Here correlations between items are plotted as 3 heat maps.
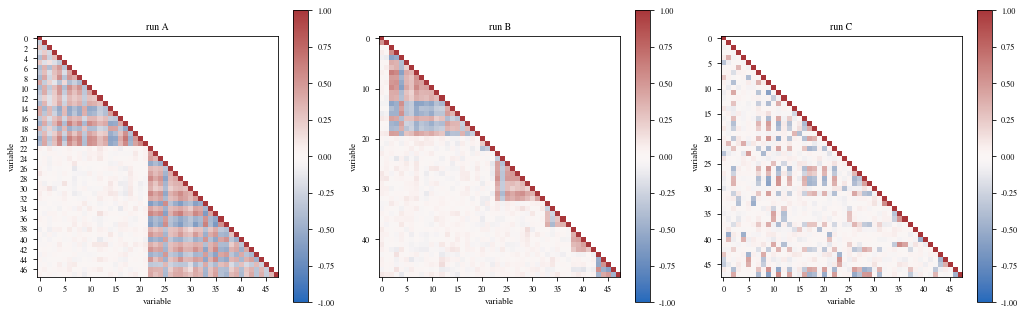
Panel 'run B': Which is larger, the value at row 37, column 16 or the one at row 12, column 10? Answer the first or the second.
the second
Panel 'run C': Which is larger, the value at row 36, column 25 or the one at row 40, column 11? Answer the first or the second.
the first
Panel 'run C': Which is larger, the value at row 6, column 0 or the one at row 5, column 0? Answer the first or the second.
the first
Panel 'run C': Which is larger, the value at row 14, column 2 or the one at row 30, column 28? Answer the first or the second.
the second
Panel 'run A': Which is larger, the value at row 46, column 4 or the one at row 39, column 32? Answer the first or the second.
the second
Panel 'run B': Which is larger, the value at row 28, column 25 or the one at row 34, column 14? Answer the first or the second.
the first
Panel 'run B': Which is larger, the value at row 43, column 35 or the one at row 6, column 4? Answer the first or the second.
the first
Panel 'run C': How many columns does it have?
48
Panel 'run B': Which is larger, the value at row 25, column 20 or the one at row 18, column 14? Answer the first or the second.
the second
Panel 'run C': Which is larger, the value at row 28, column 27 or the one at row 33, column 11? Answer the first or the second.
the second
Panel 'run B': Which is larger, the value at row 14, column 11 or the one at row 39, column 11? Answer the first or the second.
the second
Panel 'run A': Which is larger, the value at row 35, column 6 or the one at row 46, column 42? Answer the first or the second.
the second
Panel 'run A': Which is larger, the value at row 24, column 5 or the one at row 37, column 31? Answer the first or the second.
the first
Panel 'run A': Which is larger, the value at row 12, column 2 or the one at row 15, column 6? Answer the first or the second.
the first
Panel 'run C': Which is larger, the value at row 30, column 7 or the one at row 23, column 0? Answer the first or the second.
the first
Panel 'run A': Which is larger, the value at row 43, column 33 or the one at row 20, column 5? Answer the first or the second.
the first
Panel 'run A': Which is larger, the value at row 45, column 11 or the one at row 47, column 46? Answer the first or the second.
the second
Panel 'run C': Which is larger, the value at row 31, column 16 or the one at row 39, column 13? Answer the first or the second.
the second
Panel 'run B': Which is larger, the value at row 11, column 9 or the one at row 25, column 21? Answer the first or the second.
the first
